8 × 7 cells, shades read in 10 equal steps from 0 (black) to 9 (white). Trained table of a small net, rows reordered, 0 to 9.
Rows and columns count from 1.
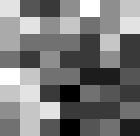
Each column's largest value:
9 8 8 7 9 7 8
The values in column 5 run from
1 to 9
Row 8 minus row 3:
-2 3 -1 -4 1 -3 -1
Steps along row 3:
down same same down up down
